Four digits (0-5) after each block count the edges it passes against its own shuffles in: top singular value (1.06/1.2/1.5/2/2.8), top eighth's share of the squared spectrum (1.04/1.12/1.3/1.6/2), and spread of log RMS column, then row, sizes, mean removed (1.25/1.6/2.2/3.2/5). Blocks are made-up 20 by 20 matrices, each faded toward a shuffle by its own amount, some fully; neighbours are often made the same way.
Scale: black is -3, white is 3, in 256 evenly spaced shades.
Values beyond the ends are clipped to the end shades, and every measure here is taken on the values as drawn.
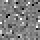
0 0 1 0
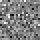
2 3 0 1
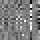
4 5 3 1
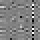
3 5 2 1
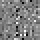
2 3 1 0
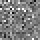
2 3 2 0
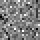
0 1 0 0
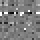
3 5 0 2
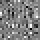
3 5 2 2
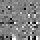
3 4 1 2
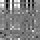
4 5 2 2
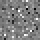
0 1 0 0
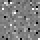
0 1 0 0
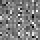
1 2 2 0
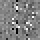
2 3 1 0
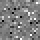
0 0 0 0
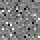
0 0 0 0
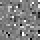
1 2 1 0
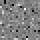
0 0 0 0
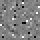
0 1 0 0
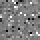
0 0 0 0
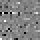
3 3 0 1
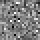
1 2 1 0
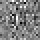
3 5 3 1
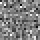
0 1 0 0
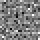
0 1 0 0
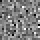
1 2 0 0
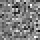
2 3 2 0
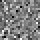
1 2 0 0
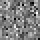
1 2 0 0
